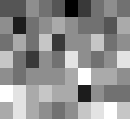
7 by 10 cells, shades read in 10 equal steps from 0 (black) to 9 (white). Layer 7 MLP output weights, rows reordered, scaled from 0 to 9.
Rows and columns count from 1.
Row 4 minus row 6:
-2 -4 -4 -2 -2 2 4 -1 1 4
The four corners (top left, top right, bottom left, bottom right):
3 4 6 7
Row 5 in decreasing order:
9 6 6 6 5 5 5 5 5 4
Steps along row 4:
down down up down up down down up up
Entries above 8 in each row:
0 0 0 0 1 1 1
